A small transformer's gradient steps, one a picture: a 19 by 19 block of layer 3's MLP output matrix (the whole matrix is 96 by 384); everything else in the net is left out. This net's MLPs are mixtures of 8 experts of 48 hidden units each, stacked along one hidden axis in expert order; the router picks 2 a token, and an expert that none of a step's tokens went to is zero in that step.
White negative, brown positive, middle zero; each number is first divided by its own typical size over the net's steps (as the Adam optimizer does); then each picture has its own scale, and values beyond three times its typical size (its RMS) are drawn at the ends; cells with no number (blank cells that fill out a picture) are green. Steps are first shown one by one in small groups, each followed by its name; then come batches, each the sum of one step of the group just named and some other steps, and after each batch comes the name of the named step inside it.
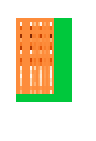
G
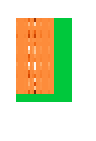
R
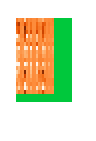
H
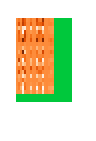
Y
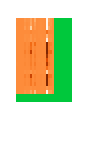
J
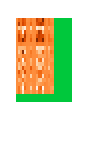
Y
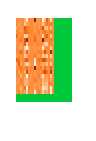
R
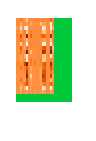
G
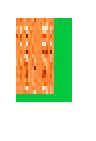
J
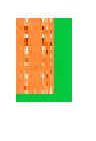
J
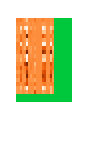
R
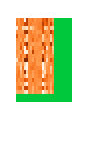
Y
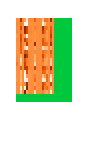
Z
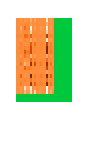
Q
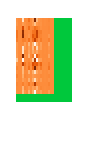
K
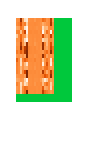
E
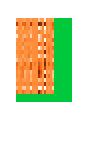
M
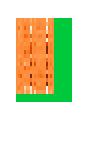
Q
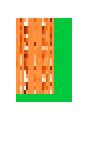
Z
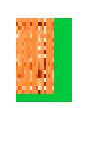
M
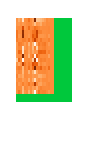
K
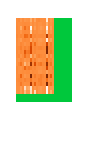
Q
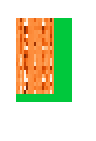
Z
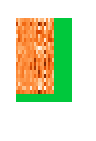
M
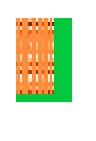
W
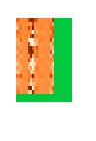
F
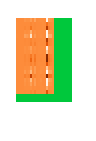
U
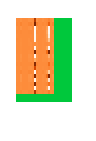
W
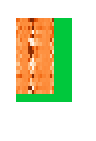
F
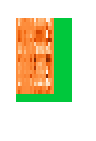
U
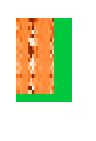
F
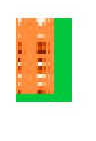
W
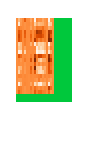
W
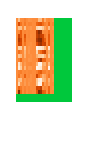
W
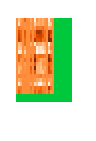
W
